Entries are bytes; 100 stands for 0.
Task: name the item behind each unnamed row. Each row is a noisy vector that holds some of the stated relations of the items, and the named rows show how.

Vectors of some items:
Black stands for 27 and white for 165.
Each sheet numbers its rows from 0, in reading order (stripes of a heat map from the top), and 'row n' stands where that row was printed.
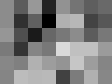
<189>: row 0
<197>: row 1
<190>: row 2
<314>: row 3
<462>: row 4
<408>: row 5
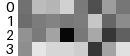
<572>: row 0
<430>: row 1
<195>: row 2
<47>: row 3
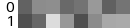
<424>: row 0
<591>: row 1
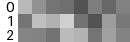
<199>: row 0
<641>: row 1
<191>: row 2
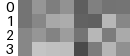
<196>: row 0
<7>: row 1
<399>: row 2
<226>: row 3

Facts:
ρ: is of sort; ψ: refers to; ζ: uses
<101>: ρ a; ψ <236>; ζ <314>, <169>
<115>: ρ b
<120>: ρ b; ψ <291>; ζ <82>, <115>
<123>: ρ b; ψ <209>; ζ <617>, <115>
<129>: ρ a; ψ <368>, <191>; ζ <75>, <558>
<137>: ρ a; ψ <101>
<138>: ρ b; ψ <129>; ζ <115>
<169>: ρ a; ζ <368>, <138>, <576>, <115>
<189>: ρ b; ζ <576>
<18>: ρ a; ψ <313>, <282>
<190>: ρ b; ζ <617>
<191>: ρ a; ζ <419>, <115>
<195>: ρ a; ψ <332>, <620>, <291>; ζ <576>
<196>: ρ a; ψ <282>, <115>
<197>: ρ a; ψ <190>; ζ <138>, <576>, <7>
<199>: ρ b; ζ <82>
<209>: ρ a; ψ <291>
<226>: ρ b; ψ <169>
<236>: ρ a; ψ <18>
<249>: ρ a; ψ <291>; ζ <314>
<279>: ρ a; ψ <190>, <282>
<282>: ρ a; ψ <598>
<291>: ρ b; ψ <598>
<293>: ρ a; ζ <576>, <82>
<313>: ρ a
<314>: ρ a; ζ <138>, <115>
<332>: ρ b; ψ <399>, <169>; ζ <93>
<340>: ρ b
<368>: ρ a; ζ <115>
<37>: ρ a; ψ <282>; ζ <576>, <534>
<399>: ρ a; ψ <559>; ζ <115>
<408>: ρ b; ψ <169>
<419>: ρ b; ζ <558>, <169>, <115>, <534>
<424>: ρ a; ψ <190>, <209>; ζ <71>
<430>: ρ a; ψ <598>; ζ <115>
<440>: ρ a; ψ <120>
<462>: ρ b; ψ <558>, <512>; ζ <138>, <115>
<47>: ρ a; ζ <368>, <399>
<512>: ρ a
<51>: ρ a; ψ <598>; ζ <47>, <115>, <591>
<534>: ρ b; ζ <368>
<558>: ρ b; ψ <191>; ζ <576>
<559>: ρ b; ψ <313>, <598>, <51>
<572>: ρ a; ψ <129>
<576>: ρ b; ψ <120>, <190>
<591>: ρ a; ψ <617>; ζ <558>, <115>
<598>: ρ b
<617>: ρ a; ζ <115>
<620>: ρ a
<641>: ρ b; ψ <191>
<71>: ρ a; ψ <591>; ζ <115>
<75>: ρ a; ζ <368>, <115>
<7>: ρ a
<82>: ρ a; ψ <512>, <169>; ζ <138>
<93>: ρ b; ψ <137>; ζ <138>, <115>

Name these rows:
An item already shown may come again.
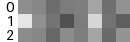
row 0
<51>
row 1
<82>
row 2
<51>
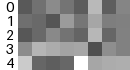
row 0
<123>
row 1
<115>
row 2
<123>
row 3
<129>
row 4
<169>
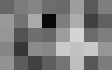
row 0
<424>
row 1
<195>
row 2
<93>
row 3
<314>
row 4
<120>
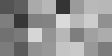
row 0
<617>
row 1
<314>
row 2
<419>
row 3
<138>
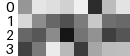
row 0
<534>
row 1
<82>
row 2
<576>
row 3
<71>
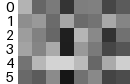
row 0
<293>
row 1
<620>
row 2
<37>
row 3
<558>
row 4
<75>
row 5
<576>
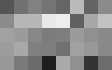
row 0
<123>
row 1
<368>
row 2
<332>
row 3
<332>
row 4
<37>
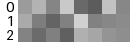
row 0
<512>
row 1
<101>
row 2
<249>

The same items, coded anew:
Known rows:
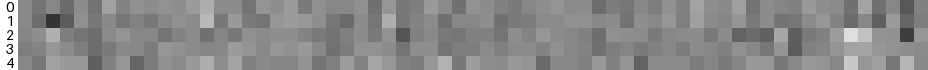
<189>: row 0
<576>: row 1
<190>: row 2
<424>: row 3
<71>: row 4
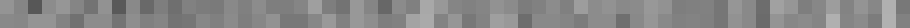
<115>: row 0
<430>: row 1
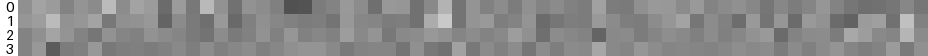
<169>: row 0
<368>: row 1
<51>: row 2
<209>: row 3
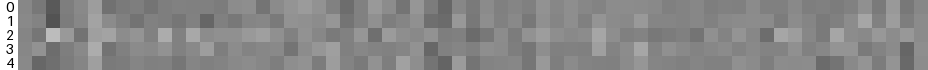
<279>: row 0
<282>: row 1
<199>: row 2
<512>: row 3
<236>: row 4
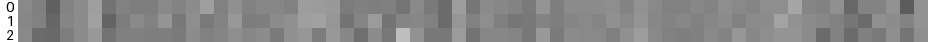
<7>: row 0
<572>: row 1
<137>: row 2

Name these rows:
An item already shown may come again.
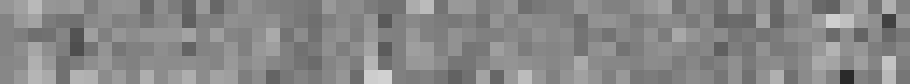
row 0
<368>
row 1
<190>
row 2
<195>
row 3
<123>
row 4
<120>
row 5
<82>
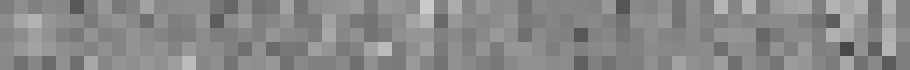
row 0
<591>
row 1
<75>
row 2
<51>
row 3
<462>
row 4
<189>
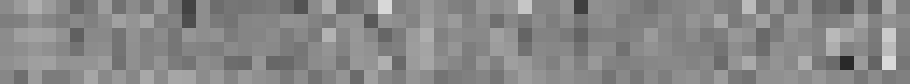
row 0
<93>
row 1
<129>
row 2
<399>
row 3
<430>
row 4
<138>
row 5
<293>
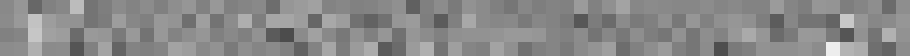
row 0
<512>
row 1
<47>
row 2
<314>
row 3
<617>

